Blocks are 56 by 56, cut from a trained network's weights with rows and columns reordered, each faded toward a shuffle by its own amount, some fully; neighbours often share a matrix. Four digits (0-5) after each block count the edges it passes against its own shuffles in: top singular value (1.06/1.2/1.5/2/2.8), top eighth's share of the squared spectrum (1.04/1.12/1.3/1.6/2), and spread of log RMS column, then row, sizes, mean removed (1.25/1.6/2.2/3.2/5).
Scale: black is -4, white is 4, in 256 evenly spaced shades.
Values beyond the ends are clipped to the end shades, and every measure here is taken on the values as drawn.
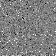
1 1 0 0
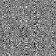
3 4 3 2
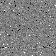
1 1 0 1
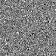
2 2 0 0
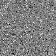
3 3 1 0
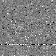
3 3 0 2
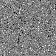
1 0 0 0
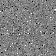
1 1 0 0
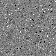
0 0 0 0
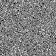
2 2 0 0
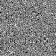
2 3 1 1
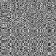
4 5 3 2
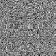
3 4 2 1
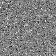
0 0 0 0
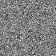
0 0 0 0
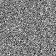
0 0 0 0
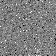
0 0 0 0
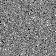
0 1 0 0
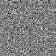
3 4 2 2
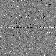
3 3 0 1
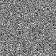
3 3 1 1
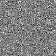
3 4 2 2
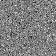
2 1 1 0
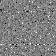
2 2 0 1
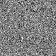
2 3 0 1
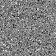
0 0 0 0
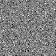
2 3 1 1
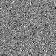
1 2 0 0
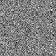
3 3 1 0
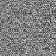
4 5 3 1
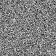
0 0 0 0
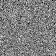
2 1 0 0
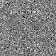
3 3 1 1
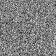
0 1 0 0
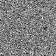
1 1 0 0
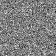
1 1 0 0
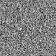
2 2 1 0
